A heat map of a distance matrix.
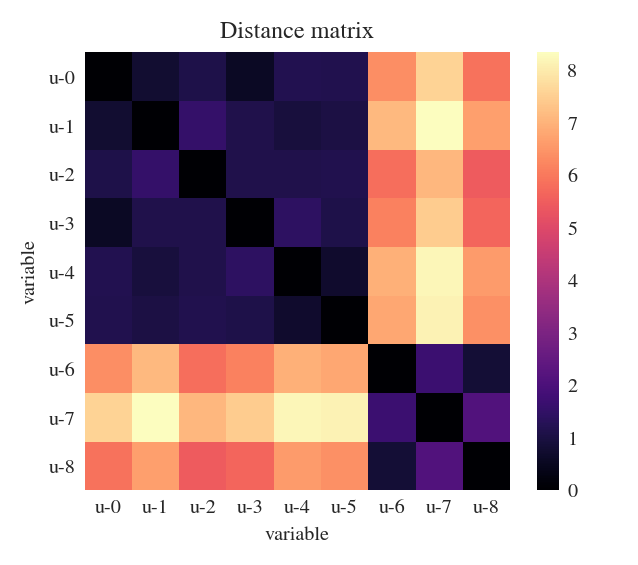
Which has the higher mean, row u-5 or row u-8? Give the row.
u-8
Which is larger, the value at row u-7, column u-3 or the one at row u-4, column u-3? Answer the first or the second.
the first
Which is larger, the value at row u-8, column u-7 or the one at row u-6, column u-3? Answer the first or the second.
the second
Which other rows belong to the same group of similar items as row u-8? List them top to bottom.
u-6, u-7
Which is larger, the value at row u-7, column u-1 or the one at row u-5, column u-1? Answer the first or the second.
the first
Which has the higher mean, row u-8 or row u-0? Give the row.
u-8
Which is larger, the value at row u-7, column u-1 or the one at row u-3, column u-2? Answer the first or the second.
the first
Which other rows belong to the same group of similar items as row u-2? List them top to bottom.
u-0, u-1, u-3, u-4, u-5
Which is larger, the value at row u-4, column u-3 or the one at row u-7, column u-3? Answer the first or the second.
the second
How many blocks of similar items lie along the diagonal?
2
